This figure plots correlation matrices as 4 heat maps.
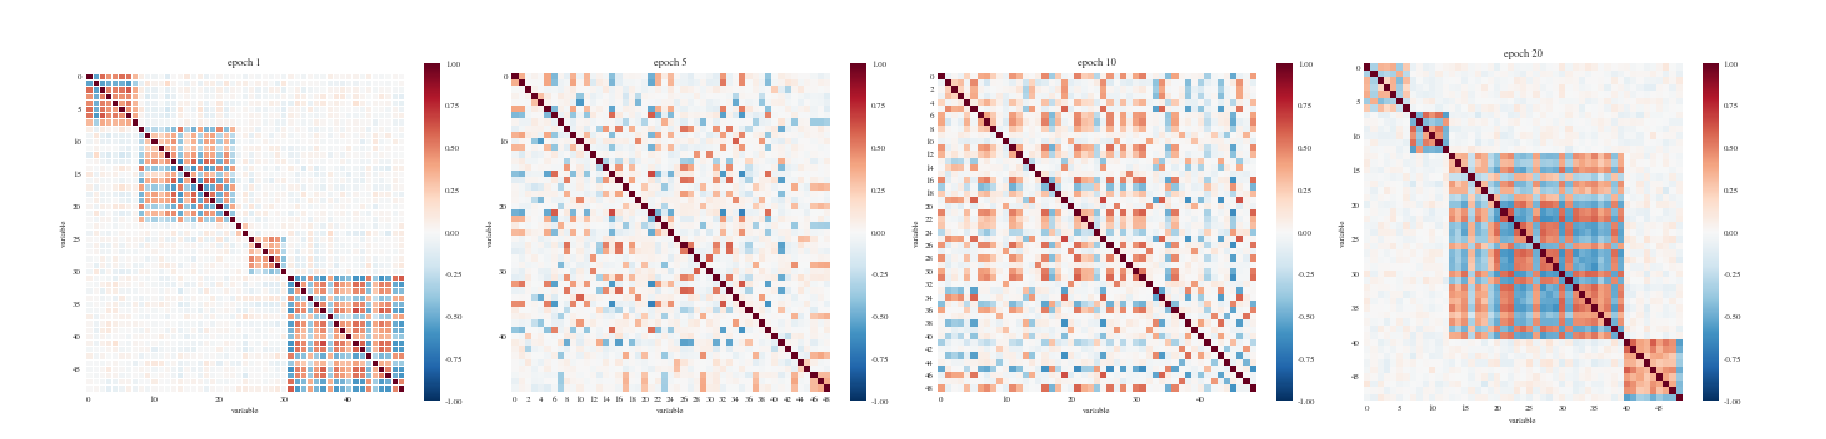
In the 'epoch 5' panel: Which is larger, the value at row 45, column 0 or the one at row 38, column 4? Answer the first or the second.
the first
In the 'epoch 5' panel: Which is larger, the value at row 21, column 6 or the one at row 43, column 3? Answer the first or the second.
the first
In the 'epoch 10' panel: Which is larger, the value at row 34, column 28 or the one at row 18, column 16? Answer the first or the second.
the second
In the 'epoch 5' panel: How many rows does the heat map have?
49
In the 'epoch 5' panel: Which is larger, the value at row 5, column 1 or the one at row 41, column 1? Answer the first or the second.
the first
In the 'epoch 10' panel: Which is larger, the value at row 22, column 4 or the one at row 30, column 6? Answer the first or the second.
the second
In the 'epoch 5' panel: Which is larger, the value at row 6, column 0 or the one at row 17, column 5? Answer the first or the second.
the second
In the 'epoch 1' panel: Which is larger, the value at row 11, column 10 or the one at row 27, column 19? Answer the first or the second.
the first
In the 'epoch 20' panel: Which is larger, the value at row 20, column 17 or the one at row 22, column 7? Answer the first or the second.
the second
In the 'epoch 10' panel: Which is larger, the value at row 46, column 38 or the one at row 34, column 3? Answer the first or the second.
the second
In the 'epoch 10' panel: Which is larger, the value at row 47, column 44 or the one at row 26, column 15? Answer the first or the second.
the second
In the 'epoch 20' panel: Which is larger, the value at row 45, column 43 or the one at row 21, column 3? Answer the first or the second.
the first
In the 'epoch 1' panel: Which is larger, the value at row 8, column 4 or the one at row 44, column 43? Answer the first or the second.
the first
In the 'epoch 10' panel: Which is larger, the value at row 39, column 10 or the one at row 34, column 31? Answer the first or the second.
the first
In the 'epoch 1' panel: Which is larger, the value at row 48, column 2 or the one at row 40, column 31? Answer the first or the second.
the first
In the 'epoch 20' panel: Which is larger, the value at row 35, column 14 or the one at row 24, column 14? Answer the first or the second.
the first
